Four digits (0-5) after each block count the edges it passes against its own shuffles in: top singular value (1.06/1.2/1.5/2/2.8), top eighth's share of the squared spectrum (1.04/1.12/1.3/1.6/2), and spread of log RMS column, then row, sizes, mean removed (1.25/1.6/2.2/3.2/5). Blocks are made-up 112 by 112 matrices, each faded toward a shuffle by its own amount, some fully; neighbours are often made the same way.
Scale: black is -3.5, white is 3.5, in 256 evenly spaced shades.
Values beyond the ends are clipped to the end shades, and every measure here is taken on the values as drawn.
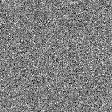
3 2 0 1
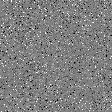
3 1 0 0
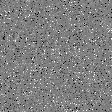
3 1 0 0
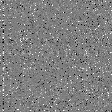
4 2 1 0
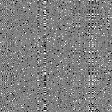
5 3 3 2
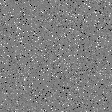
0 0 0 0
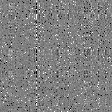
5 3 2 1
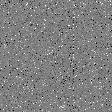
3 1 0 0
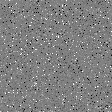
0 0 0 0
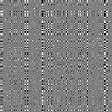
5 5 4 4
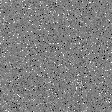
2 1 0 0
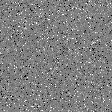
2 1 0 0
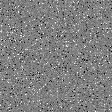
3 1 0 0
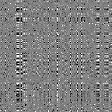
5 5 4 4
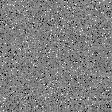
3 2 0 0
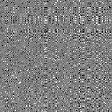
5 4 3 3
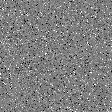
0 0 0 0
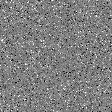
0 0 0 0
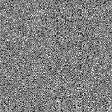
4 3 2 1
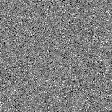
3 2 0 0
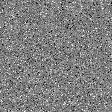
0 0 0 0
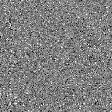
3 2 1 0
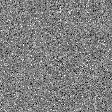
0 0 1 0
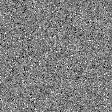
0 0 2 0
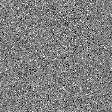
1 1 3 0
